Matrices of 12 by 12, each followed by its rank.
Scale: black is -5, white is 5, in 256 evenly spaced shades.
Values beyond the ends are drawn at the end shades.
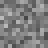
full rank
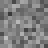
full rank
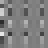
one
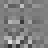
two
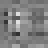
two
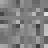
two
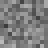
full rank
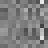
two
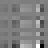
one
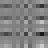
one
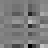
one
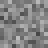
full rank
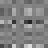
one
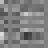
two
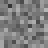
full rank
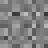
two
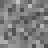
full rank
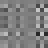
one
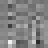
two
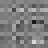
two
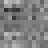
two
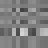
one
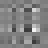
one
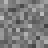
full rank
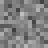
full rank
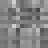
two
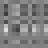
one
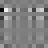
one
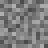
full rank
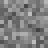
full rank
